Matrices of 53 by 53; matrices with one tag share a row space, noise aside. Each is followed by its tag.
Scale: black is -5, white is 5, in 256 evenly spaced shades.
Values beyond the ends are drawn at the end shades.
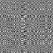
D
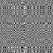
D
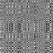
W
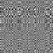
W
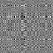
D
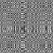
D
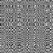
W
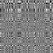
W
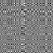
D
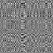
D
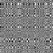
W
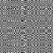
D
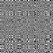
W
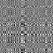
D
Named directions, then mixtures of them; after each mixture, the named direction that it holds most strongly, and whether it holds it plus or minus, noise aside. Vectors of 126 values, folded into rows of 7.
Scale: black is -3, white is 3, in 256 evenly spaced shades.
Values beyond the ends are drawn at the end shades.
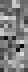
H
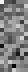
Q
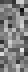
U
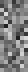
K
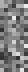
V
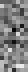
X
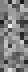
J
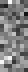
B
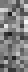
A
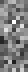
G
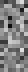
U, plus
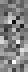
G, minus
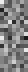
K, minus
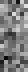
B, minus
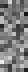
B, plus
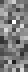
G, plus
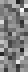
U, minus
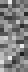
B, plus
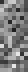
Q, minus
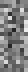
U, minus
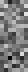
B, minus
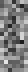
J, minus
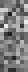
A, plus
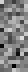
Q, plus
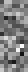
H, minus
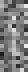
V, plus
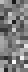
G, minus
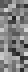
V, minus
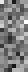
Q, plus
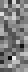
B, minus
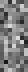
J, plus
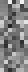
J, minus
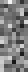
B, plus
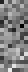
Q, minus
